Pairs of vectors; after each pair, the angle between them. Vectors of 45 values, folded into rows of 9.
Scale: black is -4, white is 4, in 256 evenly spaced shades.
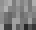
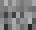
partly aligned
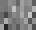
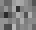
partly aligned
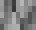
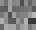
orthogonal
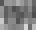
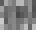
nearly parallel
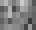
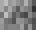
partly aligned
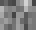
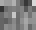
nearly opposite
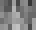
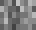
partly opposed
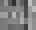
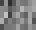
partly aligned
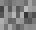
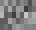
nearly opposite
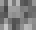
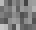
orthogonal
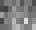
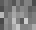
nearly parallel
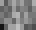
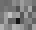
orthogonal
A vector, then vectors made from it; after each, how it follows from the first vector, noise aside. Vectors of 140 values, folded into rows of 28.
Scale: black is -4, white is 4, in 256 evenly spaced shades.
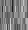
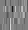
partly zeroed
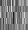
wrapped around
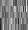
wrapped around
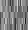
reversed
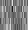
sign-scrambled
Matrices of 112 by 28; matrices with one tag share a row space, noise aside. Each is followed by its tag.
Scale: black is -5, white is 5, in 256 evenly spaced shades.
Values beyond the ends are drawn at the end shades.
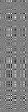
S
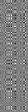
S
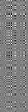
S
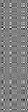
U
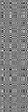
U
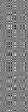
S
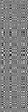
U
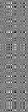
S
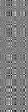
S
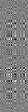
S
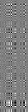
S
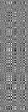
S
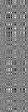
S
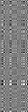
U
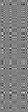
U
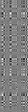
U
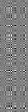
S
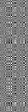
S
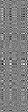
U
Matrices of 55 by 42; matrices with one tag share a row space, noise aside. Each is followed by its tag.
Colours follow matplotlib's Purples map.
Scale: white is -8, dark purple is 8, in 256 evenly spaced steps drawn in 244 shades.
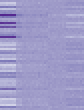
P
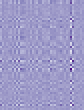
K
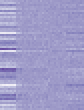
P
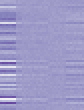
P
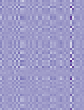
K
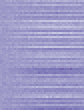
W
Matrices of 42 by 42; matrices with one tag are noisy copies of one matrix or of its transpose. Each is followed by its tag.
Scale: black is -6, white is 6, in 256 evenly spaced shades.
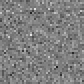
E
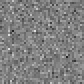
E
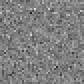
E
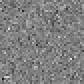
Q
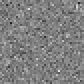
Q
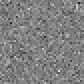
Q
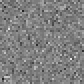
Q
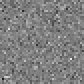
Q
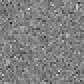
Q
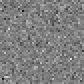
Q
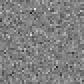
E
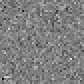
Q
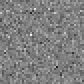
E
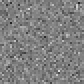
Q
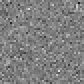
Q
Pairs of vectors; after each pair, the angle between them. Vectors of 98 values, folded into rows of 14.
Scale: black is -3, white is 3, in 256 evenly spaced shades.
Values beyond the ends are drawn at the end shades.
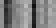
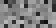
orthogonal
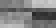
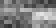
nearly opposite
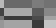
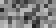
partly aligned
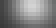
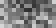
partly opposed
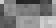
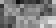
nearly parallel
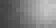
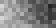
nearly opposite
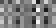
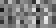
nearly opposite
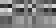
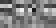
nearly opposite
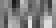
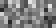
partly opposed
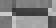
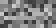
orthogonal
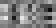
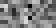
partly aligned
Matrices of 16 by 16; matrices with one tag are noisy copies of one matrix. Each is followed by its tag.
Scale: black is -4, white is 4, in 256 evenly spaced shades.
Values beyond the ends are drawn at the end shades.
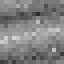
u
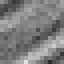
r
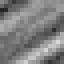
r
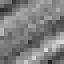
r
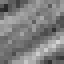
r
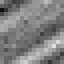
r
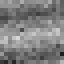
u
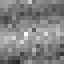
u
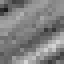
r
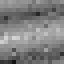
u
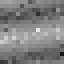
u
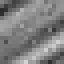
r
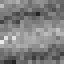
u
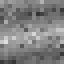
u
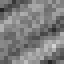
r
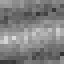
u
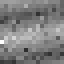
u
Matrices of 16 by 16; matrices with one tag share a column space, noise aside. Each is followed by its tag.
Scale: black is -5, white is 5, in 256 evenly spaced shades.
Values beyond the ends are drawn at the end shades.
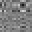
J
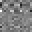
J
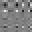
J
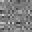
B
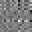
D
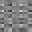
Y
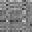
D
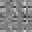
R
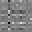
B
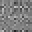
R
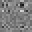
J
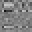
J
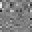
J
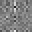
R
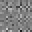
R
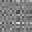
B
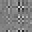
R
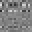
J
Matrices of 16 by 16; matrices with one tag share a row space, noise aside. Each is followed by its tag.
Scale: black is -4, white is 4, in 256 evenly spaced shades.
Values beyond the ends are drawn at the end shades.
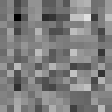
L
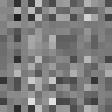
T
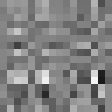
L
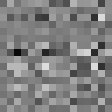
L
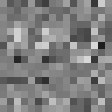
L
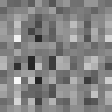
T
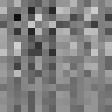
T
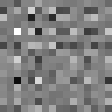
T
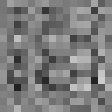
L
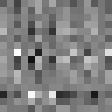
T
